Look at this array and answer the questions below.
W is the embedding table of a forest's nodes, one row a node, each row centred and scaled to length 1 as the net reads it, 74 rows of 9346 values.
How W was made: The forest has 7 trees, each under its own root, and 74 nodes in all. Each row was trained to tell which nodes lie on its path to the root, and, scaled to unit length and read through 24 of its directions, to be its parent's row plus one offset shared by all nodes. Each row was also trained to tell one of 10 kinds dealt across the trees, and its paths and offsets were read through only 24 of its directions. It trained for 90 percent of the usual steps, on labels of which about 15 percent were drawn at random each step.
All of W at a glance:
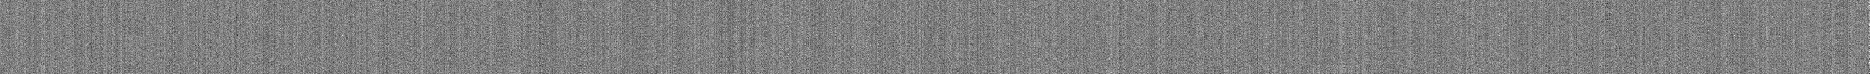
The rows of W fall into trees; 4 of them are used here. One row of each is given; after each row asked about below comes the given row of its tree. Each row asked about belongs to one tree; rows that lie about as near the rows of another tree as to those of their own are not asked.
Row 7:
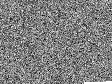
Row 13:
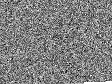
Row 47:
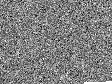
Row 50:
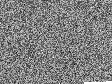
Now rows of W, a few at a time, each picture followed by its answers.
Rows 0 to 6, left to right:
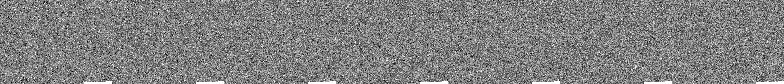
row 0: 47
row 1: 7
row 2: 13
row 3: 7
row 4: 50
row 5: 50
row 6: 13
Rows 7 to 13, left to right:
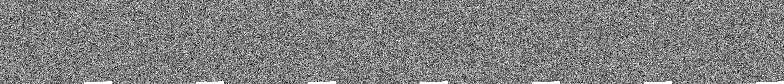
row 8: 13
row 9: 47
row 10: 47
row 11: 7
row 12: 47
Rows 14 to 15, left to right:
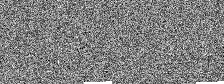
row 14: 13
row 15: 13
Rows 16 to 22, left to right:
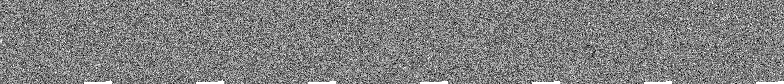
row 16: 7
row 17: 7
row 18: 13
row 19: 7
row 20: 47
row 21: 50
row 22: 50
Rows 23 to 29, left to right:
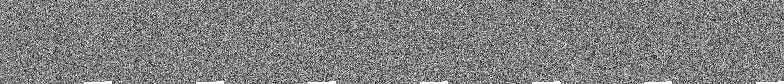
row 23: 13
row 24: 7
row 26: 47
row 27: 7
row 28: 13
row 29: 47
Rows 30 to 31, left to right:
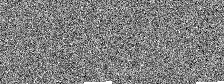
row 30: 13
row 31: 7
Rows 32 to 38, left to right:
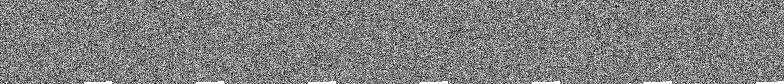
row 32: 7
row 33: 47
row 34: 13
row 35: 13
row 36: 47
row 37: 13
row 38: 13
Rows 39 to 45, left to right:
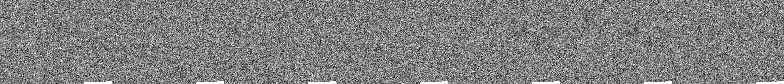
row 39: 47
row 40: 50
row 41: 47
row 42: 50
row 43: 7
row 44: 7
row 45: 13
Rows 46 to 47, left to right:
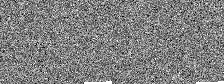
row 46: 50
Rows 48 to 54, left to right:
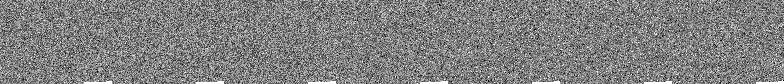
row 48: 47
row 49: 13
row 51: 13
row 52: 7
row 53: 13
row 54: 7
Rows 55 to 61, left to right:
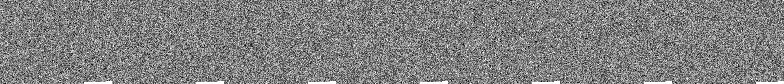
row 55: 13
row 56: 13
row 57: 7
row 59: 47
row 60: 47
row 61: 50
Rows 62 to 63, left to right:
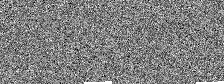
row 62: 13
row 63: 13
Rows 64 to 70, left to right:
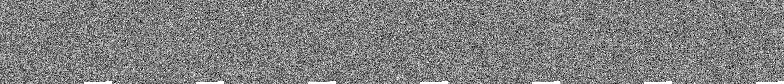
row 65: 7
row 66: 7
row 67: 47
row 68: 7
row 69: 50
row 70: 47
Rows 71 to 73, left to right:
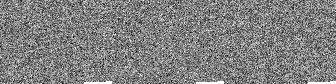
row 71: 47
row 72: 7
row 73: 47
